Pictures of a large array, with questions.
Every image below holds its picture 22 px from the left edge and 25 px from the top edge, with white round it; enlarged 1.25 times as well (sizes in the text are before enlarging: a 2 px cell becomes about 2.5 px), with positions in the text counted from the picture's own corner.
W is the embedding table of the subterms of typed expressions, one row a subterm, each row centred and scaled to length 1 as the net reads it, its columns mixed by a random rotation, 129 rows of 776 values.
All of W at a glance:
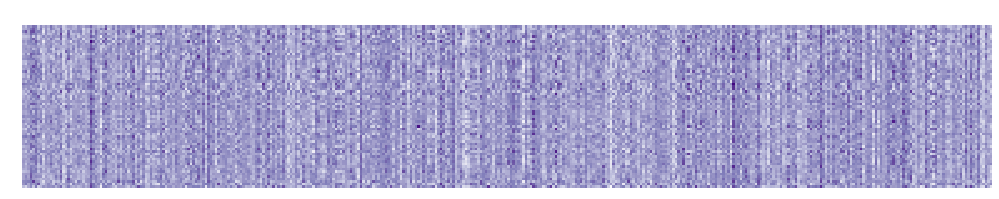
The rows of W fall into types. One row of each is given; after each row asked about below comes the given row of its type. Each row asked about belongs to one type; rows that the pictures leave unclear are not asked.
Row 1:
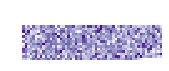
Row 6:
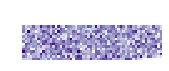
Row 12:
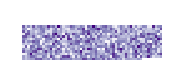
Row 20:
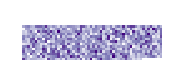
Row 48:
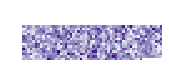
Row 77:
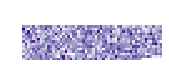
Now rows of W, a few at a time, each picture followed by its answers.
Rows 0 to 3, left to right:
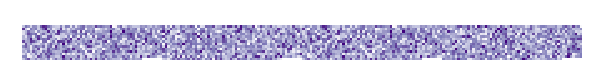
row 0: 77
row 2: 77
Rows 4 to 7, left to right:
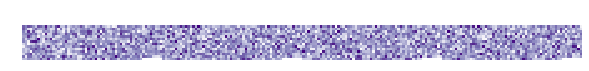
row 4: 77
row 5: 6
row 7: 6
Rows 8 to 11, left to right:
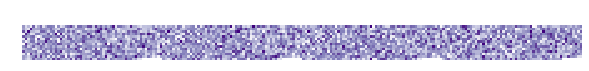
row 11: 77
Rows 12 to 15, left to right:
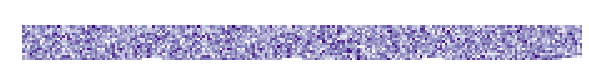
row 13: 12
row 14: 6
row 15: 77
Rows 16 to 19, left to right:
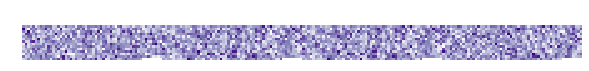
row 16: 77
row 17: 48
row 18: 48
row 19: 12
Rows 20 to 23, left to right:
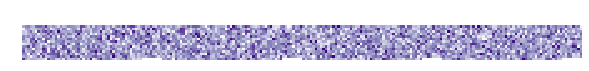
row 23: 6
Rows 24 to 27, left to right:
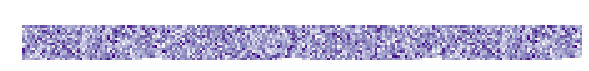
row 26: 1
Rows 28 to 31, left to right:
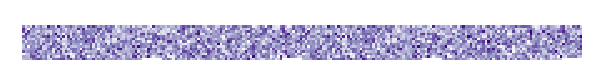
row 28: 12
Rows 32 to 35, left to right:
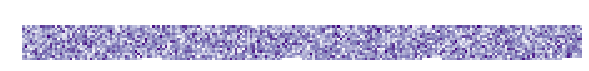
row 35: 12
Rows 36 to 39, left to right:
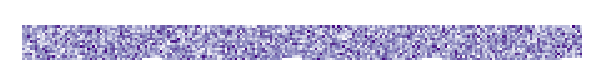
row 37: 77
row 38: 6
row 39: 1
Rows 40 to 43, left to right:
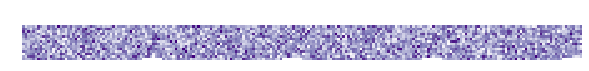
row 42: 12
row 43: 77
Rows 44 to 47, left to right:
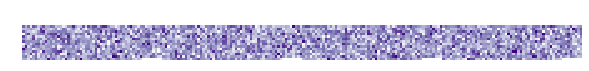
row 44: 1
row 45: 1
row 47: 20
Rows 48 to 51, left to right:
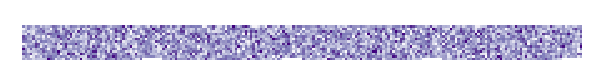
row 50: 20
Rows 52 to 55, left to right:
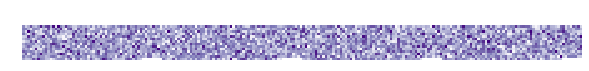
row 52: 6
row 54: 1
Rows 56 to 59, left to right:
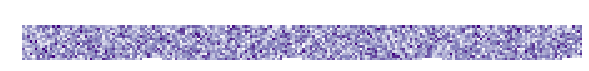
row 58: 12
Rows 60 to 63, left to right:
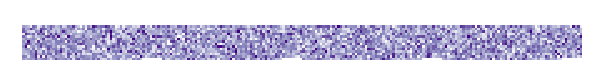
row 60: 1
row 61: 20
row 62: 12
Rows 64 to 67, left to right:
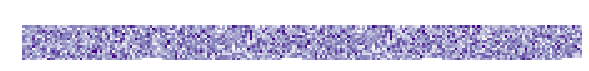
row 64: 20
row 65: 1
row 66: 1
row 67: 6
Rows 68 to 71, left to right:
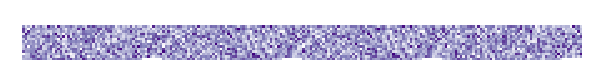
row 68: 12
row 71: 1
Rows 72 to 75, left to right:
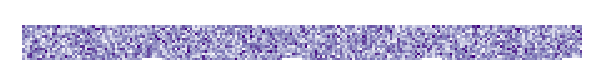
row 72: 12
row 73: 77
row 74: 1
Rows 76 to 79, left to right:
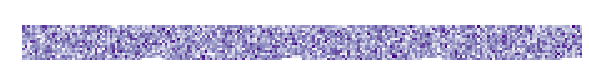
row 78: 20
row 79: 1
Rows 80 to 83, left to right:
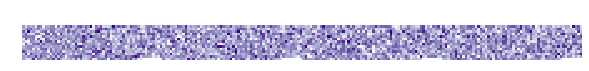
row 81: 20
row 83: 1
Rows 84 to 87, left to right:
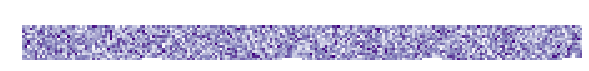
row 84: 1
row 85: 12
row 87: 12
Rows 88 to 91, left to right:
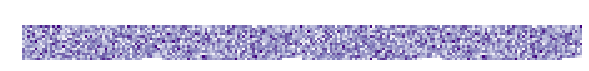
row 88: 6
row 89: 77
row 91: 77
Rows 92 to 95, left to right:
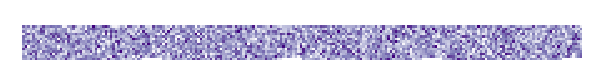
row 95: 12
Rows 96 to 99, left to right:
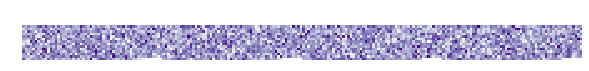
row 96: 20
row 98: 12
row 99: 12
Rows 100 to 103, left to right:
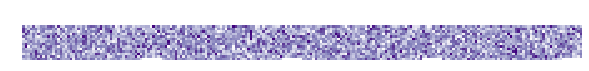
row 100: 1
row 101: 1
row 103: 20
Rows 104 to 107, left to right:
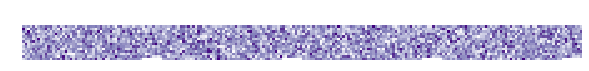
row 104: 77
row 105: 6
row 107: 77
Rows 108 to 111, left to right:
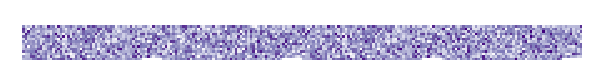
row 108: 12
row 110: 12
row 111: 77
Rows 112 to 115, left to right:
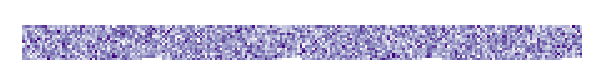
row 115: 1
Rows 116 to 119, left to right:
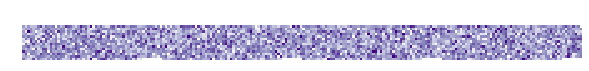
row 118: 20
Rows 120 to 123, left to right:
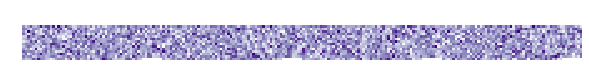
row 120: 6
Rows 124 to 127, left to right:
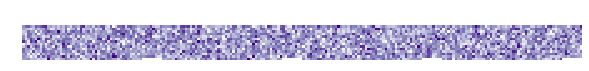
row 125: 6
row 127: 48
